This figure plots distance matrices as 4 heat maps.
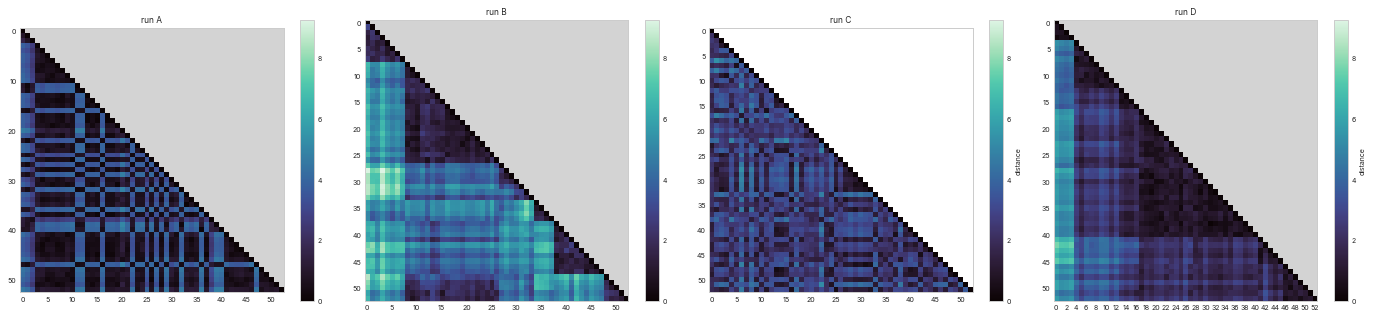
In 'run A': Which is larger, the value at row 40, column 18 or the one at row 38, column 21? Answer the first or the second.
the first
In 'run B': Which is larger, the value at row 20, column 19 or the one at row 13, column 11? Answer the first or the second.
the second
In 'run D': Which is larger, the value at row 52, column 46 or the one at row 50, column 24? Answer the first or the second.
the second
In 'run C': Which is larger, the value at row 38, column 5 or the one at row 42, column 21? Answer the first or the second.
the first
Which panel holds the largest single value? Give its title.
run B
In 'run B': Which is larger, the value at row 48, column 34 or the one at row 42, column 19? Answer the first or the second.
the first
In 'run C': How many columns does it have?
53
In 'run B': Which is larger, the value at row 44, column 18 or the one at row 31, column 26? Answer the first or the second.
the second
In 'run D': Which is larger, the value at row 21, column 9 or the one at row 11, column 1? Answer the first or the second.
the second
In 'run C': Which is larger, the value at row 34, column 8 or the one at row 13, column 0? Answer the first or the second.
the first
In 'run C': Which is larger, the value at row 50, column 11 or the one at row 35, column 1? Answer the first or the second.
the second
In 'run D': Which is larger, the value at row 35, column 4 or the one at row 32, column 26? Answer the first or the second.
the first
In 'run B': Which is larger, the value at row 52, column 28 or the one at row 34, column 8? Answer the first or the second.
the second
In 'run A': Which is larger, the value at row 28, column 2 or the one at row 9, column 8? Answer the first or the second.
the first
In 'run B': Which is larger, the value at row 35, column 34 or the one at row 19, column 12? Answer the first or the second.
the second
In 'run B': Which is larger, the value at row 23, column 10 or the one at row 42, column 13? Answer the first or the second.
the second
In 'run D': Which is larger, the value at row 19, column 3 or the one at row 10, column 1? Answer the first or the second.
the first
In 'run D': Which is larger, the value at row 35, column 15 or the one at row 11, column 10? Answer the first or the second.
the first
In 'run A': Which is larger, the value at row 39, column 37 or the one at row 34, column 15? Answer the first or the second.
the first
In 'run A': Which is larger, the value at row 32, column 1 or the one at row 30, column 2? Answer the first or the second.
the second
